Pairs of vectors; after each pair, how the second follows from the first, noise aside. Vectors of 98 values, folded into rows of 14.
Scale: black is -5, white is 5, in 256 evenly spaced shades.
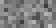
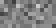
shuffled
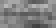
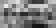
scaled up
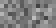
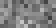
shuffled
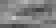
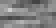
wrapped around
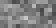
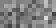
shuffled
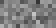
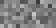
copied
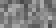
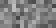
shuffled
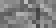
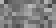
shuffled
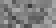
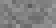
shrunk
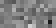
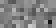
copied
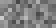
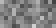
wrapped around
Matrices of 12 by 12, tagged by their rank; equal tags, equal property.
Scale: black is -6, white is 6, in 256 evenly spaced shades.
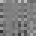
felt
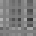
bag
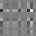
bag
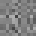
felt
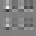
bag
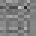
felt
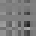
bag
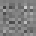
felt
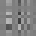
bag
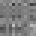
felt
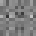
felt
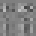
felt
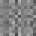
felt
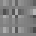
bag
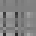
bag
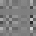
bag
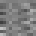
felt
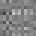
felt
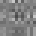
felt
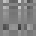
bag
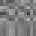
felt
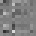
felt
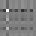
bag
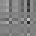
bag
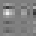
bag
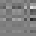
bag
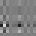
bag
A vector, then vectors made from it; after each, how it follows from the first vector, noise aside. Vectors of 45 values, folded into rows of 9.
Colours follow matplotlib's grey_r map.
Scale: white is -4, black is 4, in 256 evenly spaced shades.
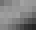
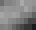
copied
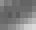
negated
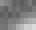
negated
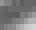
negated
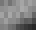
copied
